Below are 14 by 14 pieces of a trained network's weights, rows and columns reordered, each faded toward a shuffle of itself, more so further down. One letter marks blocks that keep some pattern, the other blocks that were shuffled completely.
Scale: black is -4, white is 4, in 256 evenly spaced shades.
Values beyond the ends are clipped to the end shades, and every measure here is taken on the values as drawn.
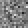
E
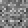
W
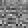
W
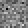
E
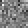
W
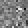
W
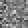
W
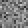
E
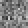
W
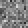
E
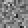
E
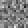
W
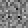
W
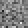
W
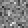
E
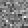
E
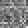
W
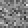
E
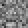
W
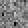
W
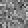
E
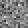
E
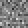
E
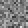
E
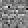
W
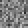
E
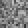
W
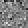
W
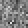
E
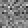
W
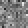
E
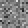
E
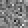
E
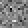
E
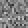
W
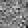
E
